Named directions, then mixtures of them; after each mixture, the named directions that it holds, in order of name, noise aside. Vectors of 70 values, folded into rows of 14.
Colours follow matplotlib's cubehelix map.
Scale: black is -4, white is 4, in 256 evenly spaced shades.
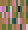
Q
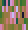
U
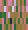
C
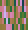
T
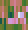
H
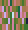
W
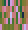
Q, U, W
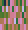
T, U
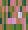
H, U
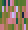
U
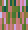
C, H, U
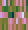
C, H, U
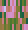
C, Q, U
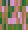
H, U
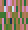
C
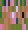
U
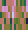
C, U, W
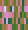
C, T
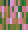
H, Q, U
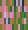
T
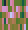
C, T, U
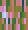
Q, T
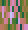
Q, U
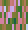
C, Q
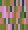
T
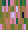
U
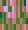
C, U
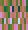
C, Q, T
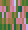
C, H, Q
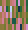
Q
